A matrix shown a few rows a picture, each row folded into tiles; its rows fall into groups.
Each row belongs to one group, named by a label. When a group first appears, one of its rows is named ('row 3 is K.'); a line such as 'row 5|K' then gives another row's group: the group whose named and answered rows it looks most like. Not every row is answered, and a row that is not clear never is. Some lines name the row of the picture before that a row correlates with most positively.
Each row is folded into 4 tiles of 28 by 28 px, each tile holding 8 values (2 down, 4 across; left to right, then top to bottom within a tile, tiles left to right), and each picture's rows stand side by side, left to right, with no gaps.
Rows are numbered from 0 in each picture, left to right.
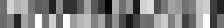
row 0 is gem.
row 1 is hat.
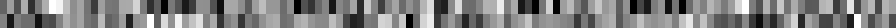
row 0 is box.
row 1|gem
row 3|hat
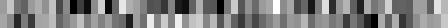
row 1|gem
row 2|box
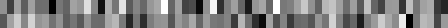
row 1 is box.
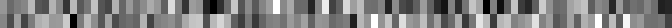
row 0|hat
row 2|box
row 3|gem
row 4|gem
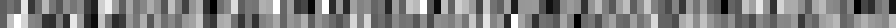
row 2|box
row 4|gem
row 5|hat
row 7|box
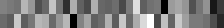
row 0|hat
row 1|gem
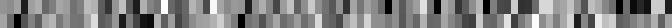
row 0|hat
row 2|hat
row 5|box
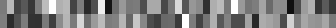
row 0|box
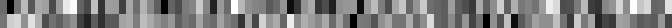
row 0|gem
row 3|hat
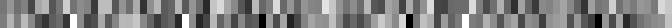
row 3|hat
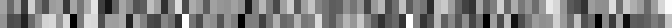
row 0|hat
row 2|hat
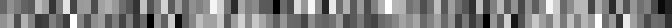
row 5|gem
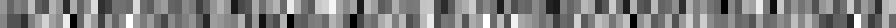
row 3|hat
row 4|gem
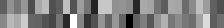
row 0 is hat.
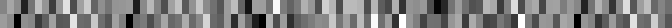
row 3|gem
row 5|hat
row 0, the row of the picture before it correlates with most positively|1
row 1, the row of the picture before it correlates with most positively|1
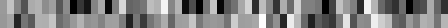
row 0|box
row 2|gem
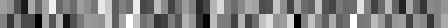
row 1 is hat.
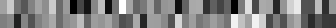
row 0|box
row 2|gem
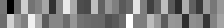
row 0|gem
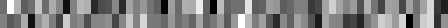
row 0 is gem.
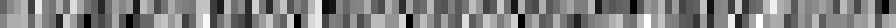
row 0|gem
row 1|hat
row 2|hat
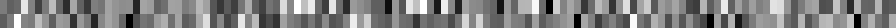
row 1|hat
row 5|hat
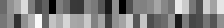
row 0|gem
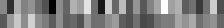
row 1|box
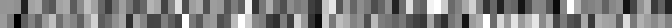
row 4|gem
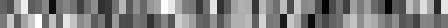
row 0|gem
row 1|box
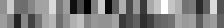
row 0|box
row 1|box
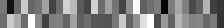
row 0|gem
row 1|gem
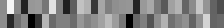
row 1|hat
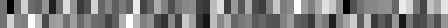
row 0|gem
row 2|box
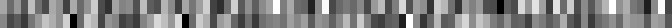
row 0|hat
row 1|hat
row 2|box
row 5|box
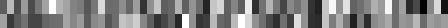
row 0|box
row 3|box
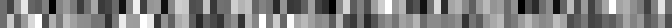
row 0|gem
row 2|gem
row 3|box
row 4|box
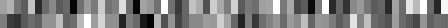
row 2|box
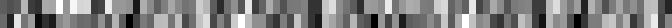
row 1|hat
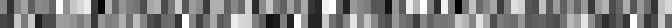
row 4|gem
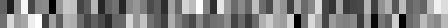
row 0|gem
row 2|hat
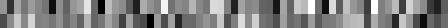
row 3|gem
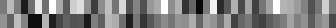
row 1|box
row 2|box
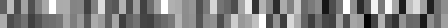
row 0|box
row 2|gem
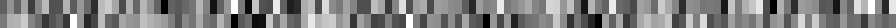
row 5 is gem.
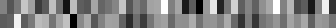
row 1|box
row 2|box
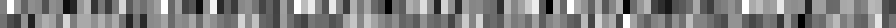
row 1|box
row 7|hat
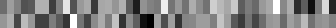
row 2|box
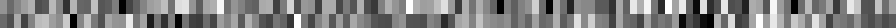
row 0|hat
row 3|box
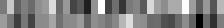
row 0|box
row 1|gem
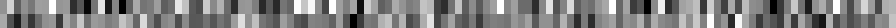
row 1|gem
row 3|hat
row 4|box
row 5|box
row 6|gem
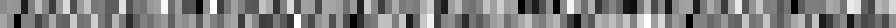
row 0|hat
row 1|box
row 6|hat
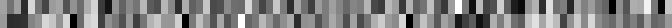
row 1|hat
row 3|hat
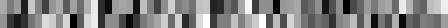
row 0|hat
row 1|hat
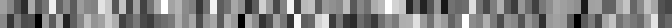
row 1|box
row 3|box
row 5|hat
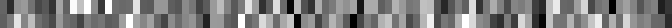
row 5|gem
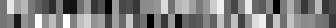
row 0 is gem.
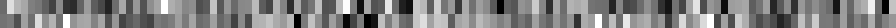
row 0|gem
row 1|box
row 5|gem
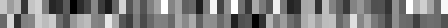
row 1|box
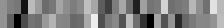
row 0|hat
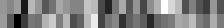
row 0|hat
